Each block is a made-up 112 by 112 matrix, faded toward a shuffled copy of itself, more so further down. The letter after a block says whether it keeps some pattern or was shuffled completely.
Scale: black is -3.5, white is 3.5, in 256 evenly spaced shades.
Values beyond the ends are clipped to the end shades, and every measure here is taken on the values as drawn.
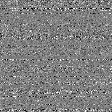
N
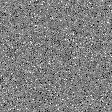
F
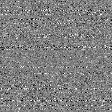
N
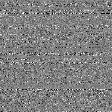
N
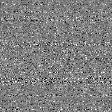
N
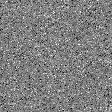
F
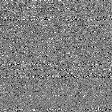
N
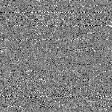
N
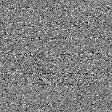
N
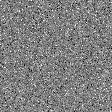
F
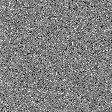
F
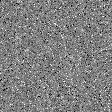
F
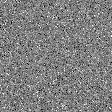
F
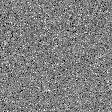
F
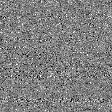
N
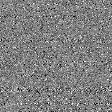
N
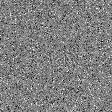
F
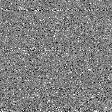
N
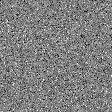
F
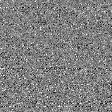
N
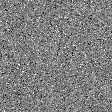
F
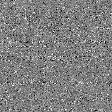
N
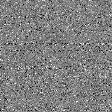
N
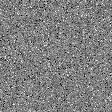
F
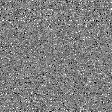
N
